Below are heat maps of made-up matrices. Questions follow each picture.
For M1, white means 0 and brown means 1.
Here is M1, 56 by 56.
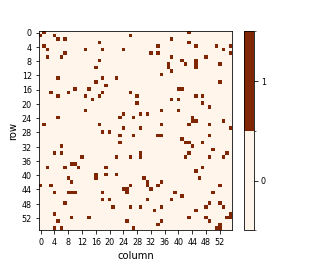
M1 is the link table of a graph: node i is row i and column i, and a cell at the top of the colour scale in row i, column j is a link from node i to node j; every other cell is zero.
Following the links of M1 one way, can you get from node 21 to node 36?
no
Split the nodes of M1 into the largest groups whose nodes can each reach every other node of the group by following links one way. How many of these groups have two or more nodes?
1
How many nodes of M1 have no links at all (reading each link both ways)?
1
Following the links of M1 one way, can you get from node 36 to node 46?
no
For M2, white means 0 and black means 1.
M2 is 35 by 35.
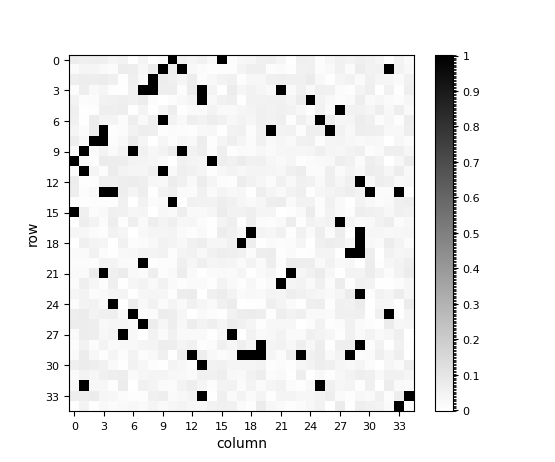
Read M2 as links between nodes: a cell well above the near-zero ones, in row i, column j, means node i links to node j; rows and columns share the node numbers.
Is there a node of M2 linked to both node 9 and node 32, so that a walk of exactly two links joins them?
yes
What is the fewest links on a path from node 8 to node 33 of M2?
3
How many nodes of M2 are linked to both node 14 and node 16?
0
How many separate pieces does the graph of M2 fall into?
6
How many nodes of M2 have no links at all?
1
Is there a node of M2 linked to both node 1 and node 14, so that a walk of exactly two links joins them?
no
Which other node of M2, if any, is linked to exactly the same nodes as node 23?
node 12
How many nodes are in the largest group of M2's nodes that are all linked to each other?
3
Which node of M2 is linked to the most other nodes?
node 29
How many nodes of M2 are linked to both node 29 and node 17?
1
